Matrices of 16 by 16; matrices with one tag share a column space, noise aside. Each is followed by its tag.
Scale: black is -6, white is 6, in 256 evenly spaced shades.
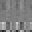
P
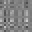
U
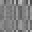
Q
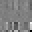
P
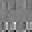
P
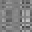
U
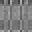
Q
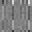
Q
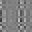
U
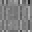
Q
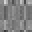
Q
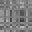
U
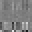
P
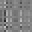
U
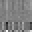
P
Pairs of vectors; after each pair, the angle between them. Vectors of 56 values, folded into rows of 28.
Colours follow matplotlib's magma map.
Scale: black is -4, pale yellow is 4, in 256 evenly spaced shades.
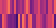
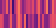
orthogonal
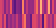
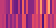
nearly parallel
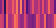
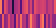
partly opposed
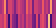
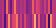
nearly opposite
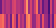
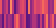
partly opposed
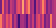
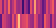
nearly opposite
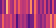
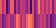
nearly opposite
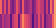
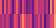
nearly parallel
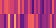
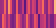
orthogonal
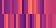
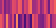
partly aligned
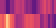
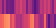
nearly parallel
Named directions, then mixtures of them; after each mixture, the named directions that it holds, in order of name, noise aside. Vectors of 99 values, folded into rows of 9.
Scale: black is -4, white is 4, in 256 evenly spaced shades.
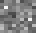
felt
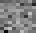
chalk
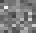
chalk, felt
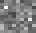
felt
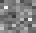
felt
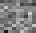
chalk, felt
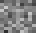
chalk, felt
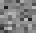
chalk, felt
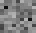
felt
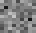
felt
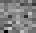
chalk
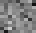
chalk, felt
